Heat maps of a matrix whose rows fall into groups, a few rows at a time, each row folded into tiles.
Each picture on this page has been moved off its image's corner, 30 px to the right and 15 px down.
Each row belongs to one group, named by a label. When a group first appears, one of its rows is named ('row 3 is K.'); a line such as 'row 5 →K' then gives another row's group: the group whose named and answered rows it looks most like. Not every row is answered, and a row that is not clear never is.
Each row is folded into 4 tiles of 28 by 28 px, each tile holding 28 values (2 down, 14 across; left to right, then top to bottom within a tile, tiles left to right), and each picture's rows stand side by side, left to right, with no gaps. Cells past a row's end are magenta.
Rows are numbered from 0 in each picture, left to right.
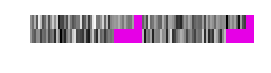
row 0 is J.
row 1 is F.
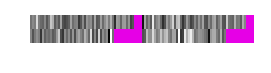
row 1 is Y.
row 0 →F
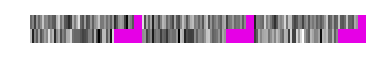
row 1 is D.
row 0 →F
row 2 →Y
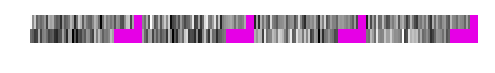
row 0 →D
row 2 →Y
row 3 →Y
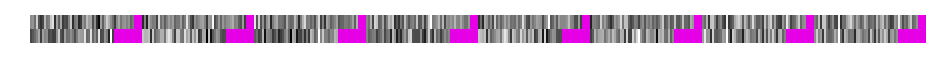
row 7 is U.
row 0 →F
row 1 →Y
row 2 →D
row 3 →J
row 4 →Y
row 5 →Y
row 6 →U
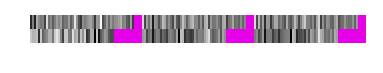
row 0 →Y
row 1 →D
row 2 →D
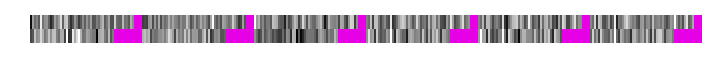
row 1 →Y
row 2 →D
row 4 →U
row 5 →U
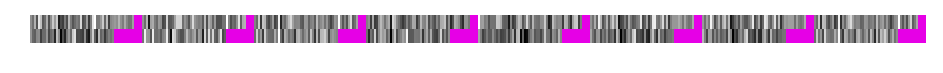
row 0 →J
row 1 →U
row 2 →U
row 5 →J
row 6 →J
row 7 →U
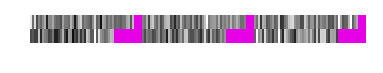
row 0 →D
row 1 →J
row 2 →U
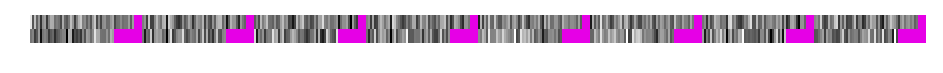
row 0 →D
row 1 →F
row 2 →F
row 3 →F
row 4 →Y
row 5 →Y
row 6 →F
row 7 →F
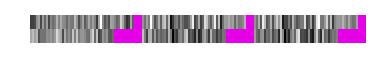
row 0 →Y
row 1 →J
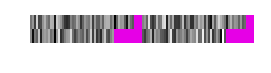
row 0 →F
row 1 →F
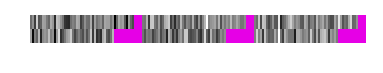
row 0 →F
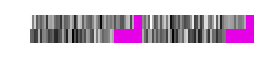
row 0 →D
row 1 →J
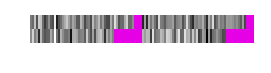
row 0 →U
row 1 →Y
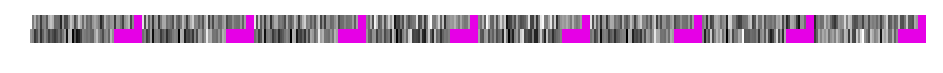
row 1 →D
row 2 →D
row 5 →D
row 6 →F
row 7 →Y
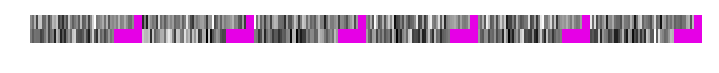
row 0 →J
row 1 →Y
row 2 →D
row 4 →J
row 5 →D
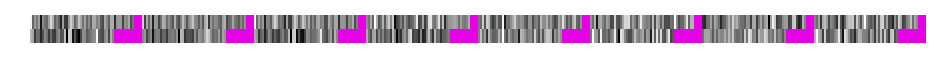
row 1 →D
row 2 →D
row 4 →U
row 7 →U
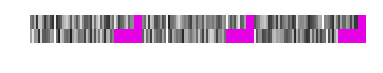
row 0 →U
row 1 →U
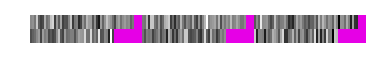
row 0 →F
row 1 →J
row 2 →F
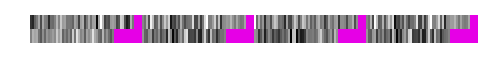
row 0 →Y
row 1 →J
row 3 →J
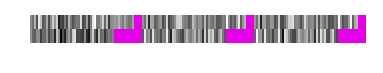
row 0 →J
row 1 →U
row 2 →U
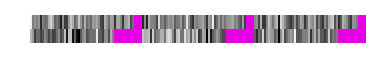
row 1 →Y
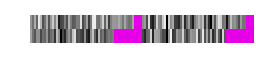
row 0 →J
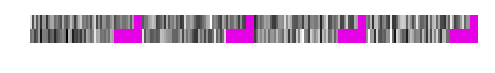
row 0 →D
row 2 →Y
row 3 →U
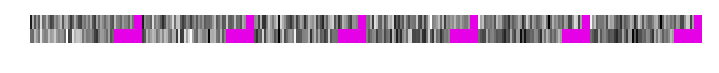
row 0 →Y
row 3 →J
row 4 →D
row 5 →D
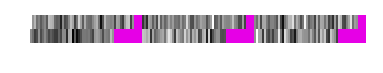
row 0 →D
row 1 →Y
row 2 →U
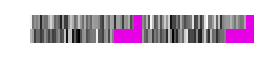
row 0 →D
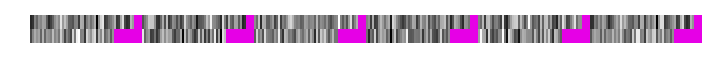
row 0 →Y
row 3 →F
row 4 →U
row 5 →Y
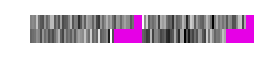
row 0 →F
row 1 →D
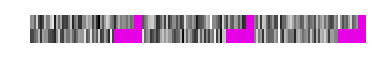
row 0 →F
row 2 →U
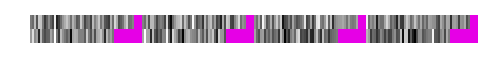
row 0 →U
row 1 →U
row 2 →J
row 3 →D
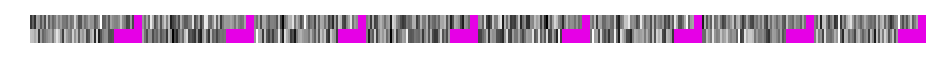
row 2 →U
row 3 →F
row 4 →F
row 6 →Y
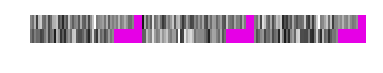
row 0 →J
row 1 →Y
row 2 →J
